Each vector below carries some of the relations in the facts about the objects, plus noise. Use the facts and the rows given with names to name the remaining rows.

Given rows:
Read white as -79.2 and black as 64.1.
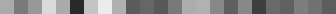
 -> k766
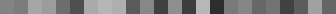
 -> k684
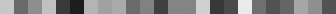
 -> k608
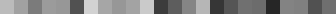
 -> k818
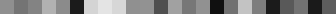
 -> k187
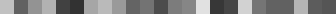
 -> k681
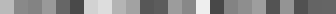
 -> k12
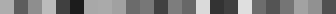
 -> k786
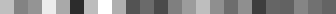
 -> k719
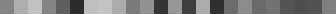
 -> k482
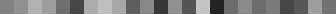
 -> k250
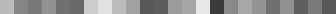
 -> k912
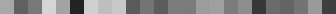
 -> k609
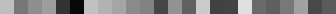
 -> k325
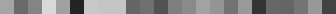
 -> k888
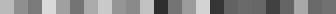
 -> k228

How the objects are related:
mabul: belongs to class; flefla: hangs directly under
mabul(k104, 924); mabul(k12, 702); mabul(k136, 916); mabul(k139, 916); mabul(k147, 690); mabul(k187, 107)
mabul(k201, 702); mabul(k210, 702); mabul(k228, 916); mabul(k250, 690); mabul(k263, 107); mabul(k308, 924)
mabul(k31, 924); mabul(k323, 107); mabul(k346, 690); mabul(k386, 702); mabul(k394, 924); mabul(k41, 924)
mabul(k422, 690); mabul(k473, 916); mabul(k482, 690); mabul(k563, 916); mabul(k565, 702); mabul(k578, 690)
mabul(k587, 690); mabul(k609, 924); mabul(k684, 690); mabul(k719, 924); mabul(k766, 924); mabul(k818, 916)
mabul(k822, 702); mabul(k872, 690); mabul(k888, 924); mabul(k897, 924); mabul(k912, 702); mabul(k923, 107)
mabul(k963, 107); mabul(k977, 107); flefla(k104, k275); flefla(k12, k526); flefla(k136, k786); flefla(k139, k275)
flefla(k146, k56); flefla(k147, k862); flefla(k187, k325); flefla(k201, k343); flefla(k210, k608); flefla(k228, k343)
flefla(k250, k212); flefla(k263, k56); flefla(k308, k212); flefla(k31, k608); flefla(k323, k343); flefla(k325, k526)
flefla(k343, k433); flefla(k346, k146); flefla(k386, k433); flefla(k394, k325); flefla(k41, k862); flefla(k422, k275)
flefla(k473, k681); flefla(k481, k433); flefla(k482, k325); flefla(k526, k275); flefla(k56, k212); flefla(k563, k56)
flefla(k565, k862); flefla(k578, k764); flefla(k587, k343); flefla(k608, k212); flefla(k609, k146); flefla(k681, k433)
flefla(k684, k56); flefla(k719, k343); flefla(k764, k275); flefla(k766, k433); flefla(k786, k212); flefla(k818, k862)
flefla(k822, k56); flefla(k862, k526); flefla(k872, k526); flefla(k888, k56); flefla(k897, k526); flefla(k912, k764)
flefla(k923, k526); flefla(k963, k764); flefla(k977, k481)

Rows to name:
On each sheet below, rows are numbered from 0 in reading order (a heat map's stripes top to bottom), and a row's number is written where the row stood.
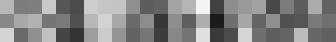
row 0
k210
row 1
k578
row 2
k343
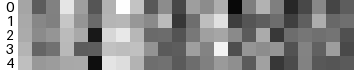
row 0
k323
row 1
k473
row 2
k104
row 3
k822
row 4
k41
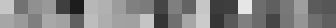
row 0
k526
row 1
k139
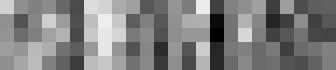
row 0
k565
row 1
k977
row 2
k963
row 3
k587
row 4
k872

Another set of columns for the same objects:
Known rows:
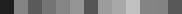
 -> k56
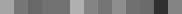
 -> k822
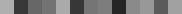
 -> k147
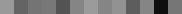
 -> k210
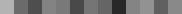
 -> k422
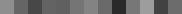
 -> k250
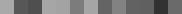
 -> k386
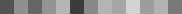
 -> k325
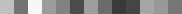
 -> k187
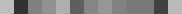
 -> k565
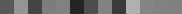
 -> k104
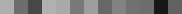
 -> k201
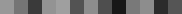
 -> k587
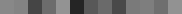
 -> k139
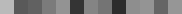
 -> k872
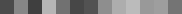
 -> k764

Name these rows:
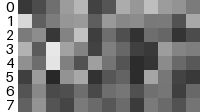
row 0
k862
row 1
k12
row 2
k228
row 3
k923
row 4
k263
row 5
k719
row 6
k136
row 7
k563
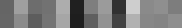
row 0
k394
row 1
k897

